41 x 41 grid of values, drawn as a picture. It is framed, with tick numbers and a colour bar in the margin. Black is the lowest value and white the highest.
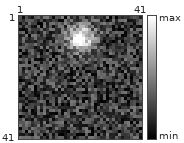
Bumps: one, in the top middle. Stripes: none. Ninth with the highest average: top middle. Odd rows or columns: none. Average level on the scale: 30%.
